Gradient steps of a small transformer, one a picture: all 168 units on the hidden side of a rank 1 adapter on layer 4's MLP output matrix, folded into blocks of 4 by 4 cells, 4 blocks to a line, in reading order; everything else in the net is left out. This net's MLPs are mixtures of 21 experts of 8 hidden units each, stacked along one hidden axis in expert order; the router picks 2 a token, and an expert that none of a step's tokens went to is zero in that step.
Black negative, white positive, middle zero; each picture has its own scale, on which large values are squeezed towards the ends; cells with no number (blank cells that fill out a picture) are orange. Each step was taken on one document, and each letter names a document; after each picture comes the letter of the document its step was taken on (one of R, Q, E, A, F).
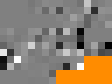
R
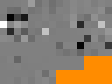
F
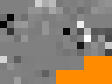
F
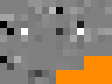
F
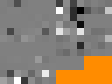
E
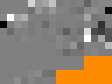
F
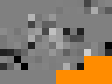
R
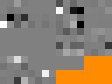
E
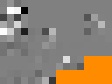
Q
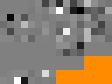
E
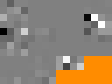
Q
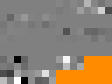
E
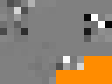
Q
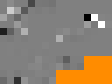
Q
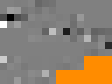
F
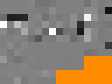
F
